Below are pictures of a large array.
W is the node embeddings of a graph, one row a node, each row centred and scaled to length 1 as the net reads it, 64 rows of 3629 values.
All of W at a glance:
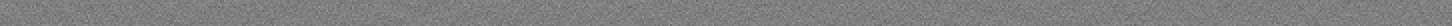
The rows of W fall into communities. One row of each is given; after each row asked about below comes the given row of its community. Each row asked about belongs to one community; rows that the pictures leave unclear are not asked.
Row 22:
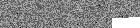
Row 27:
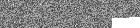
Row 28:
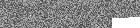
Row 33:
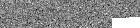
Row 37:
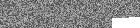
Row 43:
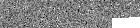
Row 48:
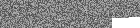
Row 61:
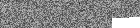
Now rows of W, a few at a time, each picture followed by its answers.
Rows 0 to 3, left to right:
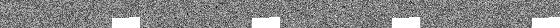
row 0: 61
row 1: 61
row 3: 28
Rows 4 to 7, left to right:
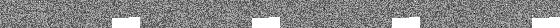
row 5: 43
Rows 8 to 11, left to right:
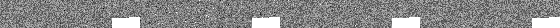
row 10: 27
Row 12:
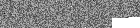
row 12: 48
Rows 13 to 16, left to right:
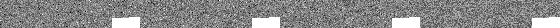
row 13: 48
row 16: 27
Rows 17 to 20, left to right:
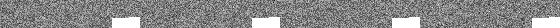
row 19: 33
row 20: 37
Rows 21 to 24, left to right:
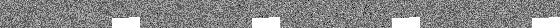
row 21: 43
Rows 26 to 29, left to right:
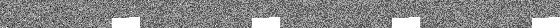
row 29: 43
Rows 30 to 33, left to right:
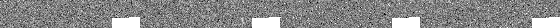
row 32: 33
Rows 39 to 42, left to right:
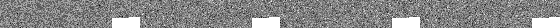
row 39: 22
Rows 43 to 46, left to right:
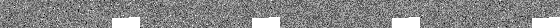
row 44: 28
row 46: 61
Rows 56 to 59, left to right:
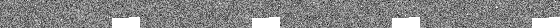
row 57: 61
